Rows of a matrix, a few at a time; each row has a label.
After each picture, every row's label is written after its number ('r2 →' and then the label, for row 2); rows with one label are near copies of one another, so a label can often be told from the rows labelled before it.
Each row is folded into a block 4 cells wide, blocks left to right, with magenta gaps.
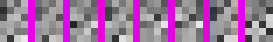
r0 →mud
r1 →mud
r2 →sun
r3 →mud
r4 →sun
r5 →sun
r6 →mud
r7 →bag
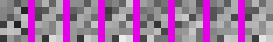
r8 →bag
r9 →mud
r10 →mud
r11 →mud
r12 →bag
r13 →sun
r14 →mud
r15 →mud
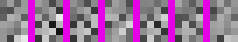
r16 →mud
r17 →bag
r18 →bag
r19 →sun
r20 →bag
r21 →bag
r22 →mud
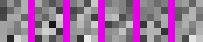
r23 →mud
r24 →bag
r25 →mud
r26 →sun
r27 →bag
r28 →mud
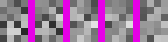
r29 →bag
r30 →bag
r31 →sun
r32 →sun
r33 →mud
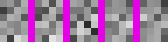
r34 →mud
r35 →mud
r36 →bag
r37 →sun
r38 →sun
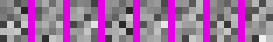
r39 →bag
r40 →mud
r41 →sun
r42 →bag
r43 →sun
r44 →mud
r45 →bag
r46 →mud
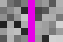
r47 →bag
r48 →mud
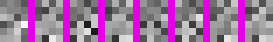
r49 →sun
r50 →mud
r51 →bag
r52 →mud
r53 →bag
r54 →bag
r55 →mud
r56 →mud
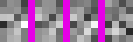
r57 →sun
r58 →sun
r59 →sun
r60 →bag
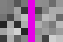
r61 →bag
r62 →mud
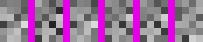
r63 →sun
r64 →bag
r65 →sun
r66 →bag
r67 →bag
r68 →mud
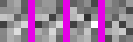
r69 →sun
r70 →sun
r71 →sun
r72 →bag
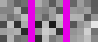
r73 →bag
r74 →bag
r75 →sun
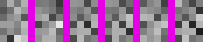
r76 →mud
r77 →sun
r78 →bag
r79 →bag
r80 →sun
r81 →bag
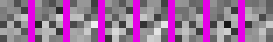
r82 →bag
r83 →bag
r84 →sun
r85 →bag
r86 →sun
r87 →bag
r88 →bag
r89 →sun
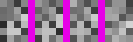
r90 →bag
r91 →bag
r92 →bag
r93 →sun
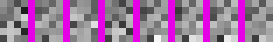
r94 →bag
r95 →mud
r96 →sun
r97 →bag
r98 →mud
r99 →mud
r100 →mud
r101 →mud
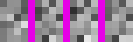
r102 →sun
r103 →mud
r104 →mud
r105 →mud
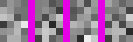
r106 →sun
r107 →bag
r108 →mud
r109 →bag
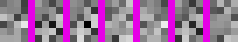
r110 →sun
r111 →bag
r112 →bag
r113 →mud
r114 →sun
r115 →bag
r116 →mud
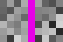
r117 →mud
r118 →bag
